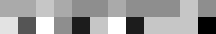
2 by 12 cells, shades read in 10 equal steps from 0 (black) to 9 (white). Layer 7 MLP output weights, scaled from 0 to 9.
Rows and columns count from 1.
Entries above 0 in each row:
12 11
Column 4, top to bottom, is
6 5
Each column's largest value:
8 6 9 6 5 7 9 5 7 7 7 5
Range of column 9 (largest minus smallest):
2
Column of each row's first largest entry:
3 3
